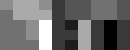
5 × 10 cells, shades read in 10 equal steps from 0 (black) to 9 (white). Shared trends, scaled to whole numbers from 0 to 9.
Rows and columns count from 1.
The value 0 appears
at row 3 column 9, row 4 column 9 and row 5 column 9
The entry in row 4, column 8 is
2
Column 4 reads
5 6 9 9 9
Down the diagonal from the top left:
5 6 5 9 2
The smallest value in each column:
4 4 4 5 2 1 3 2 0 2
